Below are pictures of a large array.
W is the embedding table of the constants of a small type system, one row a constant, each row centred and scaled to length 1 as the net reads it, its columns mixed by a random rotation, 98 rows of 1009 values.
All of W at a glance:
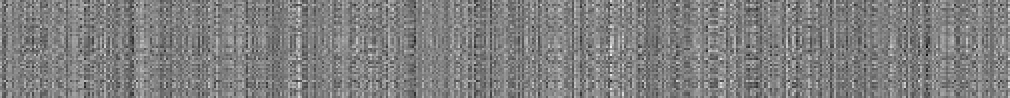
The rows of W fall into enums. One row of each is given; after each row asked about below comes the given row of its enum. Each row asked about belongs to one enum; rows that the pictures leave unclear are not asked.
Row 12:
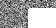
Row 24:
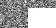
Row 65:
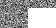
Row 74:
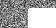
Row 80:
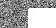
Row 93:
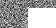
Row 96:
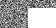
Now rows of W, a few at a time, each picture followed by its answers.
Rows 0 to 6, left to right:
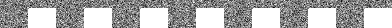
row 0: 65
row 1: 93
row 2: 96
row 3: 24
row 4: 80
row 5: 80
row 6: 96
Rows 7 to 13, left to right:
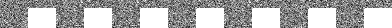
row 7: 93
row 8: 24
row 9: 24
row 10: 65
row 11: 24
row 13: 65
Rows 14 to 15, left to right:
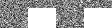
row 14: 93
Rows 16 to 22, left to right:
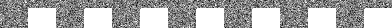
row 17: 80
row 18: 74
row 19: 12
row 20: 96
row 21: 24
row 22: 80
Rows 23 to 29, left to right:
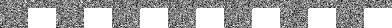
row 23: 24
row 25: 74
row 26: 74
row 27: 74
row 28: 80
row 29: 96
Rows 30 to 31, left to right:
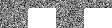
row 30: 74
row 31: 80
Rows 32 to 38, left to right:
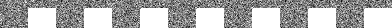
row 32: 24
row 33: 96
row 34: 80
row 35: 65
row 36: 93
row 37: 96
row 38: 96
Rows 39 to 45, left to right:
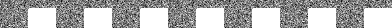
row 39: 74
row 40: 96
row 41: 96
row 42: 74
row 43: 96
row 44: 65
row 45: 96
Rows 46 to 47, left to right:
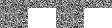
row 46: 65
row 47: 65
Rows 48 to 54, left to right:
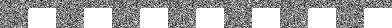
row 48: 12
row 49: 93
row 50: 74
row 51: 74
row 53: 74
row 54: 65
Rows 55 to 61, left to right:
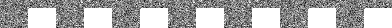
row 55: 65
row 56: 24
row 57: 80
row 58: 24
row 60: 74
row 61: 80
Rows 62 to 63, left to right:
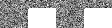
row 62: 12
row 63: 80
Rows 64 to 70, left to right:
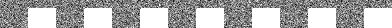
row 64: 93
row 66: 12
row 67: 96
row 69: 65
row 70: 96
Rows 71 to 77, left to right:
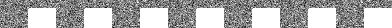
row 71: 65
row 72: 80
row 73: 24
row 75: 65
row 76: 74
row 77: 24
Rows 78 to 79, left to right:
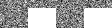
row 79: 96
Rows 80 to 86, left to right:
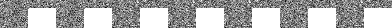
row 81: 80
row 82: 24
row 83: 24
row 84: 24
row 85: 96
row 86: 24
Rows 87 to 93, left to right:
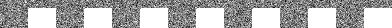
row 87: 24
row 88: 65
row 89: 74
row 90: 65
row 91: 80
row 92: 96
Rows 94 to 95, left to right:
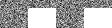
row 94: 96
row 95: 93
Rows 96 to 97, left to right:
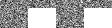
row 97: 24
